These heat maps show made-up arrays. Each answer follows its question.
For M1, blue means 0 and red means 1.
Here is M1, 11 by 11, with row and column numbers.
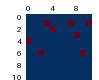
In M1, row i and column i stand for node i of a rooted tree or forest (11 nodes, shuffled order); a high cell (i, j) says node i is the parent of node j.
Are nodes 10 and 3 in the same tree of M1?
yes
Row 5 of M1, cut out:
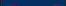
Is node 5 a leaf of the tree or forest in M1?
yes
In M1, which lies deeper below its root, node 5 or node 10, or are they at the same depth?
node 10
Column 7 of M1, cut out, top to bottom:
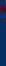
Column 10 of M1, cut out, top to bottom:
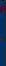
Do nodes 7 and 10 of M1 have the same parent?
yes
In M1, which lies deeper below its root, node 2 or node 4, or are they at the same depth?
node 4
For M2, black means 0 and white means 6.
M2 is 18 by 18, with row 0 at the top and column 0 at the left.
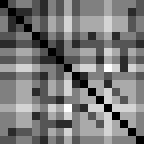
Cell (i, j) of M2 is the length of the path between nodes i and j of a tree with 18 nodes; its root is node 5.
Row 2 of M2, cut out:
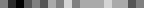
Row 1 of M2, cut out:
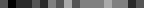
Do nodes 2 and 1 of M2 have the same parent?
no
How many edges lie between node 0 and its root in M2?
1
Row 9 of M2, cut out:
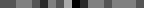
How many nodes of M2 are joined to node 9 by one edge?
2
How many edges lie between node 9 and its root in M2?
1
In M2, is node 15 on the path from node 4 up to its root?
no
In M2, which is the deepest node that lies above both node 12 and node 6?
7
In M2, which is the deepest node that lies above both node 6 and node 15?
7
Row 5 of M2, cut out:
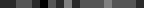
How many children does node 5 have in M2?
6
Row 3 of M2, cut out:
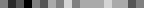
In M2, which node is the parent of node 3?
1
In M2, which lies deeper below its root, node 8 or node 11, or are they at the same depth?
node 8
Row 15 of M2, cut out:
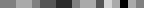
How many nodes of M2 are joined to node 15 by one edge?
2
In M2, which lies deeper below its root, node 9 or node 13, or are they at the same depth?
node 13
